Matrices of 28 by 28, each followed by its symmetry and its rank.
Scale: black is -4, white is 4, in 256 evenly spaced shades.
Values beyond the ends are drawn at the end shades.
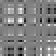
symmetric, rank one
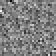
antisymmetric, full rank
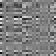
neither, rank two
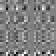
neither, rank two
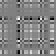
symmetric, rank one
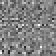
neither, rank five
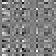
neither, rank two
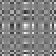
symmetric, rank one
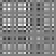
symmetric, rank one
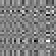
neither, rank two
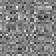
neither, rank five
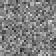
antisymmetric, full rank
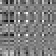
neither, rank two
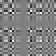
symmetric, rank one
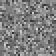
antisymmetric, full rank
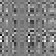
neither, rank two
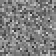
antisymmetric, full rank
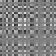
symmetric, rank one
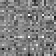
neither, rank five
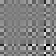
symmetric, rank one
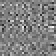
neither, rank five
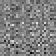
neither, rank five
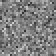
antisymmetric, full rank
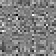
neither, rank five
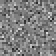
antisymmetric, full rank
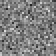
antisymmetric, full rank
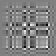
symmetric, rank one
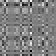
neither, rank two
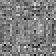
neither, rank five
